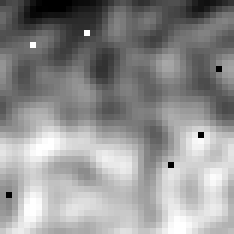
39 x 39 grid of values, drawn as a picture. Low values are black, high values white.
The field climbs toward the bottom. The bottom right is the ninth with the highest average. The texture is blotchy. The top left is the ninth with the lowest average. Six lone cells stand out: two far higher and four far lower than their neighbours.
